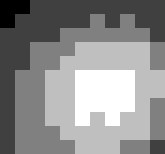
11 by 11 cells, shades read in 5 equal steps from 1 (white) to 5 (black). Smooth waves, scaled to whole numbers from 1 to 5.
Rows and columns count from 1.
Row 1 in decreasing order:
5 5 4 4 4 4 4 4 4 4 4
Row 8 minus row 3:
0 -1 -1 -2 -1 -2 -2 -2 -2 -1 -1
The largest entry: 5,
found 3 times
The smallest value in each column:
4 3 3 2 2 1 1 1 1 2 2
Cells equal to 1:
14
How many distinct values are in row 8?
4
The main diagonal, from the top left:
5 4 4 3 2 1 1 1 2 2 4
